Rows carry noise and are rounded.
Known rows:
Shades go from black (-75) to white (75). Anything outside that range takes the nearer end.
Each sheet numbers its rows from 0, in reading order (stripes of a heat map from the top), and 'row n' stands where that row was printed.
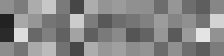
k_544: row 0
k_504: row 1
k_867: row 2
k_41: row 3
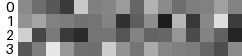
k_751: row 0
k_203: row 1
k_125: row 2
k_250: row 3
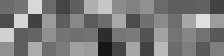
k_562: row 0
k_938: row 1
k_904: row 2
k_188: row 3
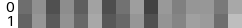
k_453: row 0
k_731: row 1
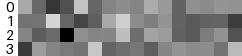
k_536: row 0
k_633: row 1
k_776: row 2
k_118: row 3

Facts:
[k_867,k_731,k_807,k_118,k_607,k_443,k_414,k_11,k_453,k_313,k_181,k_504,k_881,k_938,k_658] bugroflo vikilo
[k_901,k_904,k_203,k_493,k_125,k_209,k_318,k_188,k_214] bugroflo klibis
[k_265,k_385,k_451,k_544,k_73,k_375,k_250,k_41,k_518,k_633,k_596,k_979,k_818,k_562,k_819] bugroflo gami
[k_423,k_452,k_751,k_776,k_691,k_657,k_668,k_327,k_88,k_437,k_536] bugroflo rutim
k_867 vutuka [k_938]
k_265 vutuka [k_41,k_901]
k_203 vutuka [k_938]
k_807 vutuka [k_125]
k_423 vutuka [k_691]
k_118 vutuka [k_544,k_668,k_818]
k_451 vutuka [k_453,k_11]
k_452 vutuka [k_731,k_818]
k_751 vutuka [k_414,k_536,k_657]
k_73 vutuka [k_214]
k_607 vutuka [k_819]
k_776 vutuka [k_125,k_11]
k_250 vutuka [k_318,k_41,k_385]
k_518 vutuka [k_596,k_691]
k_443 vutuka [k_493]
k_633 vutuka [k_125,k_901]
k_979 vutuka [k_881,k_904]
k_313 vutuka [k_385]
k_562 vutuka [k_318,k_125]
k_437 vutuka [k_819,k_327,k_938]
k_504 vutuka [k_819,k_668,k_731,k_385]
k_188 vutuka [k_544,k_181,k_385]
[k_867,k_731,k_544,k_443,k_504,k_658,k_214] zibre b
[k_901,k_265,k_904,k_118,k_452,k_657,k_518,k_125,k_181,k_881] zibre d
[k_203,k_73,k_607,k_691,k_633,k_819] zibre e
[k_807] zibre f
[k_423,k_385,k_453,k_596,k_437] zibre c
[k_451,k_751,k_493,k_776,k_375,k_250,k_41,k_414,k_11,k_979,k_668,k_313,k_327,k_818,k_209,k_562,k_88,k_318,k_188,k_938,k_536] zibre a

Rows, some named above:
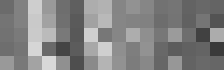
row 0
k_265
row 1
k_451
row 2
k_385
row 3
k_633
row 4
k_596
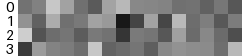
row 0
k_451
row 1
k_188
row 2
k_901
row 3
k_118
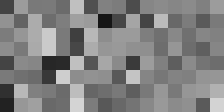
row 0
k_443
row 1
k_188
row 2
k_819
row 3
k_544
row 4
k_807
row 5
k_452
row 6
k_607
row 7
k_313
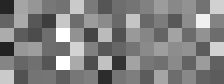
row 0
k_504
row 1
k_437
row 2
k_691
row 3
k_313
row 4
k_423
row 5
k_318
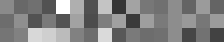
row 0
k_423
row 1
k_11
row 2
k_518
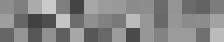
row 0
k_818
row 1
k_668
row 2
k_181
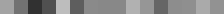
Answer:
k_327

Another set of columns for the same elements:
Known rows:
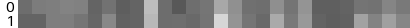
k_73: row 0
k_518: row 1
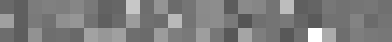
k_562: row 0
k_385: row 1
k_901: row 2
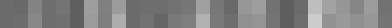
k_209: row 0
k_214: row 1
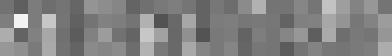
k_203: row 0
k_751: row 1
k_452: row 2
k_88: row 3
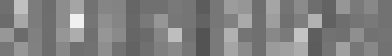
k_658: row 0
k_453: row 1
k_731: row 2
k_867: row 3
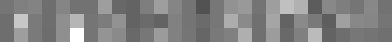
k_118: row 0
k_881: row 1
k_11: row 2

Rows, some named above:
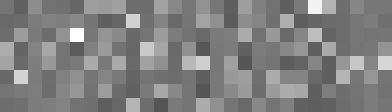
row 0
k_318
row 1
k_451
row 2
k_11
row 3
k_452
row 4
k_691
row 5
k_443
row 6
k_313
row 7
k_375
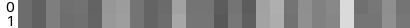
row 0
k_188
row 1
k_188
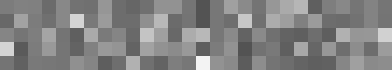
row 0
k_607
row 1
k_807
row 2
k_423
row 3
k_668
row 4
k_596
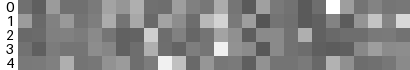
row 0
k_125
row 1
k_691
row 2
k_451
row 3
k_596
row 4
k_776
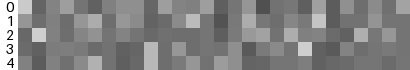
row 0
k_327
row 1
k_731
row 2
k_443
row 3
k_250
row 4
k_41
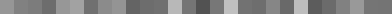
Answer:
k_938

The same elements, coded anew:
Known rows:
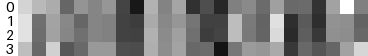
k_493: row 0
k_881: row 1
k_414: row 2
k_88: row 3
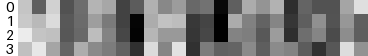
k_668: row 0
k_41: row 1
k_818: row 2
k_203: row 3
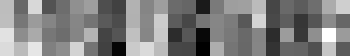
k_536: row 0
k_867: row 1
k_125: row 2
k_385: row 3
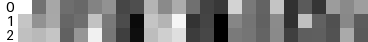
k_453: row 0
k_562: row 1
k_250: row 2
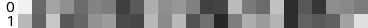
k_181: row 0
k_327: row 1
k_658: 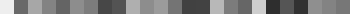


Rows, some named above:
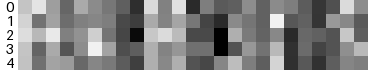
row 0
k_203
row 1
k_443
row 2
k_385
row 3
k_452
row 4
k_938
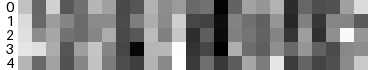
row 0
k_668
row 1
k_807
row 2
k_125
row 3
k_451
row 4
k_437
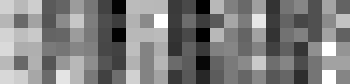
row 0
k_375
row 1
k_437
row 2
k_375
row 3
k_318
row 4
k_751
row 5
k_188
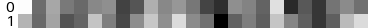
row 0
k_731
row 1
k_423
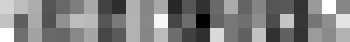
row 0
k_901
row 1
k_776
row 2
k_11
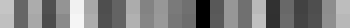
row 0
k_452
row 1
k_452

